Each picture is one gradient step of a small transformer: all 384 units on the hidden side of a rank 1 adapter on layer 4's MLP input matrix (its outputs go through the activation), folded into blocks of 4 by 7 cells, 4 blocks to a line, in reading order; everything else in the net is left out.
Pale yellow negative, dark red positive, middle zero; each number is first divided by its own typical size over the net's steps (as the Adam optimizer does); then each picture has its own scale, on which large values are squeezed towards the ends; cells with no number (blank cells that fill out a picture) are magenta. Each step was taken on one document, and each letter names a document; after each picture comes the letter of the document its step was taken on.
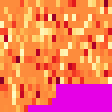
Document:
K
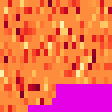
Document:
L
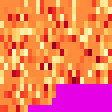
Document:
K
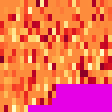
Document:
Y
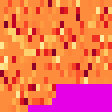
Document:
L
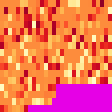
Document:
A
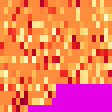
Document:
Y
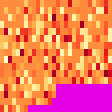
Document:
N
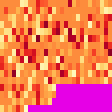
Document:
A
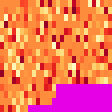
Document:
K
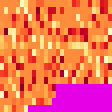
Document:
A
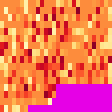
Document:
A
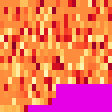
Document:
A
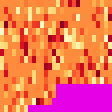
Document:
Y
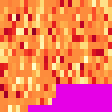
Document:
N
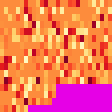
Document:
Y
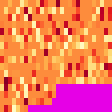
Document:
Y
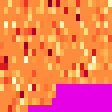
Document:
L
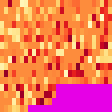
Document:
Y
